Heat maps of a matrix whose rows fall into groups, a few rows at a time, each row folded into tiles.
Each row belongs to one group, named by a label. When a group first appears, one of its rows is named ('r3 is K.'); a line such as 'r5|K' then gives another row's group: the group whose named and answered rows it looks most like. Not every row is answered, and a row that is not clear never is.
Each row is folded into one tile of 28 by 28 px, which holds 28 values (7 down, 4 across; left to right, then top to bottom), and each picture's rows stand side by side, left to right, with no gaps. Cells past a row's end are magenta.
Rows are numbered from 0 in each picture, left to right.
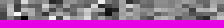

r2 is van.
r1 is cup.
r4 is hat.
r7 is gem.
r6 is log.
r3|log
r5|gem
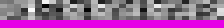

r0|log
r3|hat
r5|hat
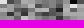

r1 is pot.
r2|hat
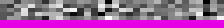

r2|pot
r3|cup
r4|pot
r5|log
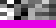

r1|log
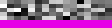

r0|pot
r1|gem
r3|pot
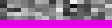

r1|van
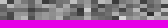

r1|hat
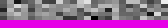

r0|hat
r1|hat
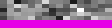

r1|log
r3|van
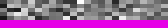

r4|van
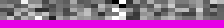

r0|van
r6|pot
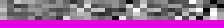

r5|pot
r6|van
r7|gem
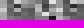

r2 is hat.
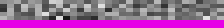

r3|gem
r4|log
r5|log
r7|van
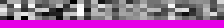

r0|gem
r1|pot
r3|hat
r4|hat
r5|pot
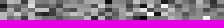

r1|pot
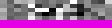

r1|pot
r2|log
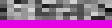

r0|hat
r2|log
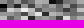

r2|van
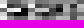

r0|pot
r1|pot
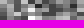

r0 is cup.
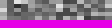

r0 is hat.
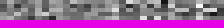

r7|pot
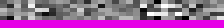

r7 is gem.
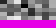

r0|van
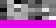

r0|hat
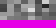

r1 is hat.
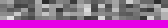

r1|hat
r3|gem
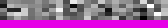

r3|log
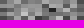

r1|log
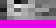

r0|hat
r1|pot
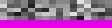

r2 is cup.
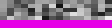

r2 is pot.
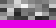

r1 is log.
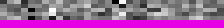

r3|pot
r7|pot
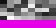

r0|van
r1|pot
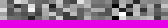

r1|gem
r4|van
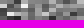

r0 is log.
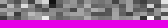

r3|pot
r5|van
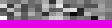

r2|pot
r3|gem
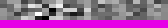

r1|log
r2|pot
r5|hat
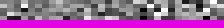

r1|van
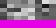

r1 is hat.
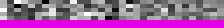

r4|hat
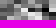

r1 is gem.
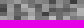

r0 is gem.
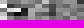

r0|pot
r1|log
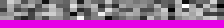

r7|log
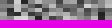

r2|van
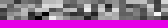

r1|gem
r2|pot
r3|gem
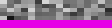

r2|pot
